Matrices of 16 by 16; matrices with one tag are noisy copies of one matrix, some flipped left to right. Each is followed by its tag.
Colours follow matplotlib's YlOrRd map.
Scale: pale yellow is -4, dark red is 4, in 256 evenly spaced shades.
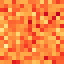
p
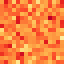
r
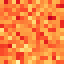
r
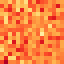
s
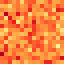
p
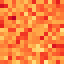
r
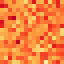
r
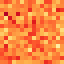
p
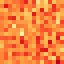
s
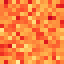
r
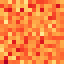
s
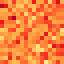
r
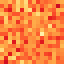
s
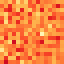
s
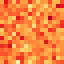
r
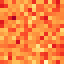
r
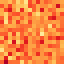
s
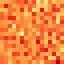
s
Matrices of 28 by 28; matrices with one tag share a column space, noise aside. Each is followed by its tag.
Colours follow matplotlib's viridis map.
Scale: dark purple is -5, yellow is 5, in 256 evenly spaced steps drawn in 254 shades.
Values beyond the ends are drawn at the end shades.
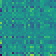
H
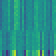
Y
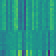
Y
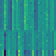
Y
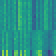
Y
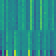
Y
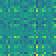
H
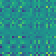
H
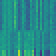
Y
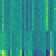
Y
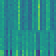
Y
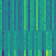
Y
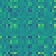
H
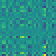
H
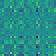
H
